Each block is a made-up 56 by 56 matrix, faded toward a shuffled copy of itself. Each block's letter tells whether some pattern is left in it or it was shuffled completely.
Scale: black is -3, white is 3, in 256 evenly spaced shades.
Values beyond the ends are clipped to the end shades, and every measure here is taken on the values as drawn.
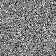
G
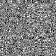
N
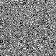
N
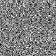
N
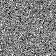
G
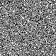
G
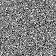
G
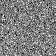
G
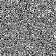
N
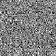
N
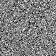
G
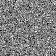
G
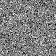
G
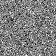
G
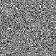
N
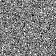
G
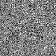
N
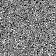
G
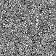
G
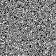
G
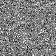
G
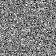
G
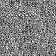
N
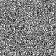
N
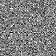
N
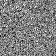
G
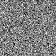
G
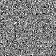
N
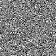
N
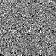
N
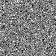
G
